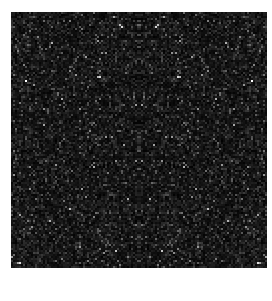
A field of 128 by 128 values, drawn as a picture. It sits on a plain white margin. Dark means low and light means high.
No regular stripes run through it. Overall the values sit about 10% of the way up the scale. Most values sit low, with a long tail of high ones. The left and right halves mirror each other. The texture is fine-grained noise. No single row or column stands out from its neighbours. No seam splits the table.
